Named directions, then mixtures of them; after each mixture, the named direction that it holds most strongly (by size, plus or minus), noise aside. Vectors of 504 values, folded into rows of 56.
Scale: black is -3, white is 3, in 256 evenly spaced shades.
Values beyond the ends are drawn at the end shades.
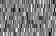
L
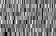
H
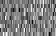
L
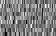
H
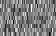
L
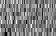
H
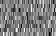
L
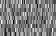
H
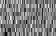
H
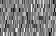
L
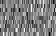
L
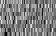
H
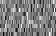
L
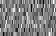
L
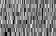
H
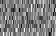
L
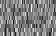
L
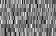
H
